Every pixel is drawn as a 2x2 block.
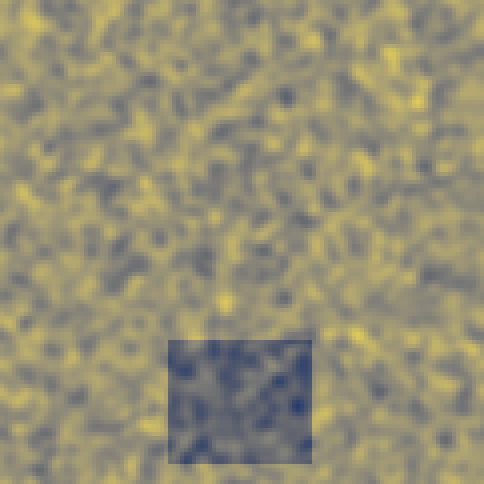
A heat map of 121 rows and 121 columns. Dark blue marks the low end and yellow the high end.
Grain: blotchy. Odd patch: lower, in the bottom middle. Ninth with the lowest average: bottom middle. Roughest part: bottom middle.
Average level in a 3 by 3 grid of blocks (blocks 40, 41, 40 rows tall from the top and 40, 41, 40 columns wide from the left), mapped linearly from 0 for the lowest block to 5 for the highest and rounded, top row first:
555 / 545 / 505
